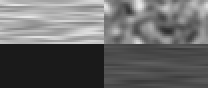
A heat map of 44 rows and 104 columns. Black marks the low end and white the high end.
The table splits into 2 rows of 2 panels. Panel 1,1: high, streaked across. Panel 1,2: middling, blotchy, strong in contrast. Panel 2,1: very low, flat. Panel 2,2: low, streaked across, faint in contrast.
